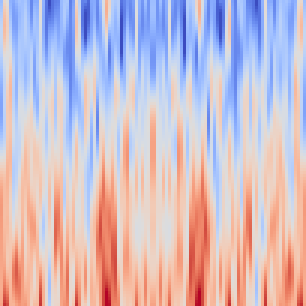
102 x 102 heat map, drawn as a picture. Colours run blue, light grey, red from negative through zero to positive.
Mirror symmetry: left to right. Calmest part: bottom middle. Histogram: bell-shaped. Slope: up to the bottom. Grain: streaks running down.
